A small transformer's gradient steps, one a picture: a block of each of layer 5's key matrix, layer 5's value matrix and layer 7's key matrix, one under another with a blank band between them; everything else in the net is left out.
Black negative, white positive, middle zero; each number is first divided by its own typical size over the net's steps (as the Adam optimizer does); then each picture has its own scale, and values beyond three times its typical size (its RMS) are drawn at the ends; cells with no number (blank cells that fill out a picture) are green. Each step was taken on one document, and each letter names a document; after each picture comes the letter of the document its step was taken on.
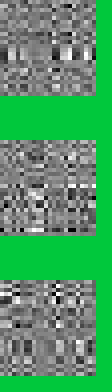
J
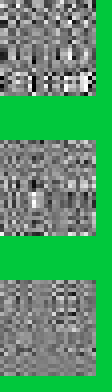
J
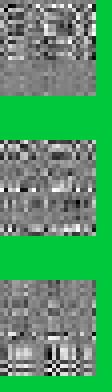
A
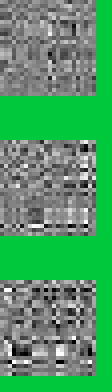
J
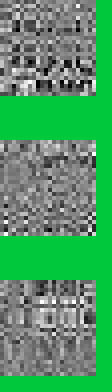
A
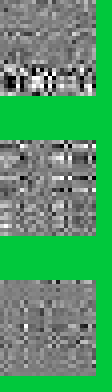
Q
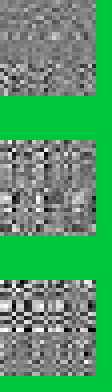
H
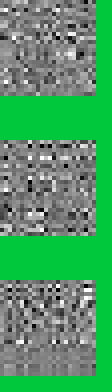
Q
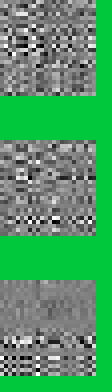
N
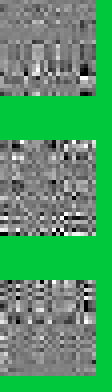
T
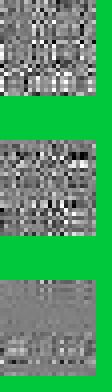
T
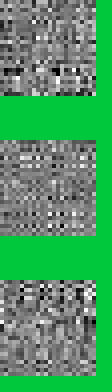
A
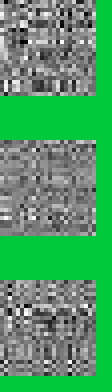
A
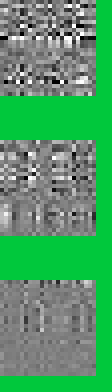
Q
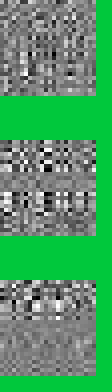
H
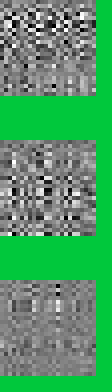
H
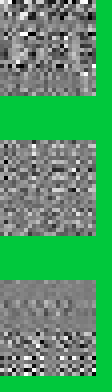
N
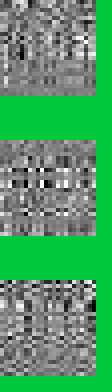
H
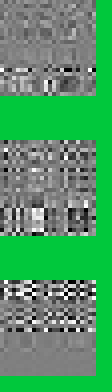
J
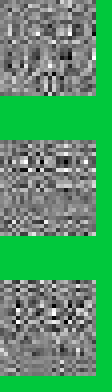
J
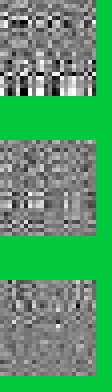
H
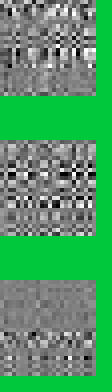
N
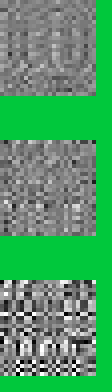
H
